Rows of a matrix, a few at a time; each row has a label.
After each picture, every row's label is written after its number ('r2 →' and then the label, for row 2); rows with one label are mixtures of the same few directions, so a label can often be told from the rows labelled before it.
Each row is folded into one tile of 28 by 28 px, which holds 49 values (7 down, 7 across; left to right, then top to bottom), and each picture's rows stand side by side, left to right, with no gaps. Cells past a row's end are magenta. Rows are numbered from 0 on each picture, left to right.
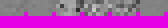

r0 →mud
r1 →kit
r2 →kit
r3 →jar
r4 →mud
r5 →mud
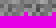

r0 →jar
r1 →jar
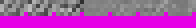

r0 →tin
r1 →tin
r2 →mud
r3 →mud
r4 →jar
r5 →mud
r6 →kit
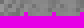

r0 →tin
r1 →kit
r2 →kit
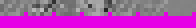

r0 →tin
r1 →mud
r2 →kit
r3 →kit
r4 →tin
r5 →mud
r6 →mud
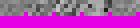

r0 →jar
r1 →jar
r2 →tin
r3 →kit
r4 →mud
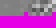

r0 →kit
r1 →mud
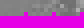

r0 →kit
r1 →mud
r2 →kit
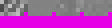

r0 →tin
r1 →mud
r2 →kit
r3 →jar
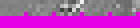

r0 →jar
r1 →jar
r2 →mud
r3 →tin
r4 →kit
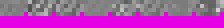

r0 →jar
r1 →tin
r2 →tin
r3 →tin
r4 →jar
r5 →tin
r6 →kit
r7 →kit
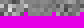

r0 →jar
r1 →mud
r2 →jar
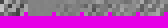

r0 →tin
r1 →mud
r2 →jar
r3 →jar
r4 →jar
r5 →tin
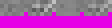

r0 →jar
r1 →mud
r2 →kit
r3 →mud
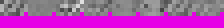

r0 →tin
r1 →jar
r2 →mud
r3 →mud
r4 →kit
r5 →kit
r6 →tin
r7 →jar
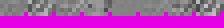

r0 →jar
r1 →tin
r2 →mud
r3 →kit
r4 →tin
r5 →mud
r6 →mud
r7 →tin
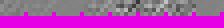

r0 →tin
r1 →mud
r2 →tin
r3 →mud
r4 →mud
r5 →mud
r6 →jar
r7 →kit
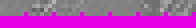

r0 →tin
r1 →mud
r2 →mud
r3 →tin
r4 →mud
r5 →kit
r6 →tin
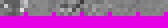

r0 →kit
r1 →kit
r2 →mud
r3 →jar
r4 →mud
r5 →mud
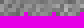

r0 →tin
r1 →jar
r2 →jar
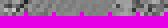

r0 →mud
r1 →tin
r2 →tin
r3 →jar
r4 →kit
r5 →jar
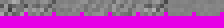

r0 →jar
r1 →mud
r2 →mud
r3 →tin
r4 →tin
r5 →mud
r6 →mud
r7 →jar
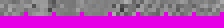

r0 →jar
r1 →kit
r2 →kit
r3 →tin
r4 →jar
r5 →tin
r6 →jar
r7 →mud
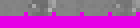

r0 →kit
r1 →kit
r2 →kit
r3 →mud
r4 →kit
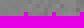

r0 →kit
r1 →tin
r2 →kit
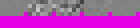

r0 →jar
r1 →jar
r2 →mud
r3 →mud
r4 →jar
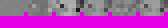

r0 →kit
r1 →kit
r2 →kit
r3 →kit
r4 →mud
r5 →kit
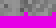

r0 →kit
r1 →tin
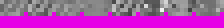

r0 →tin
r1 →tin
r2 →jar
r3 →kit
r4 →tin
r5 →kit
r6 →kit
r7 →kit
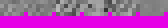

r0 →jar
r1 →jar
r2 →tin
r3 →kit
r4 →tin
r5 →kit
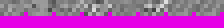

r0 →jar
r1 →kit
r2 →mud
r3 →jar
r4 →jar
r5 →mud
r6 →tin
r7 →tin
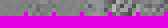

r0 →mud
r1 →jar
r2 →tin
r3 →kit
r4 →tin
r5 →mud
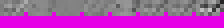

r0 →mud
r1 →kit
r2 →jar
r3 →tin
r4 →kit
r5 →mud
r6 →mud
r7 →mud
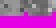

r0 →kit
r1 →kit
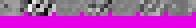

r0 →kit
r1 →tin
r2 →mud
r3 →mud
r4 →tin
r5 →tin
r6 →kit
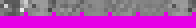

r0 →kit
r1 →kit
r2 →mud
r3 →kit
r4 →tin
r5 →mud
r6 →kit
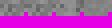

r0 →jar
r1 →jar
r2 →kit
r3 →mud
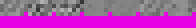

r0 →tin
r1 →jar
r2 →mud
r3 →kit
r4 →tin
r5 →tin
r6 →kit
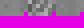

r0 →kit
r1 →tin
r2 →kit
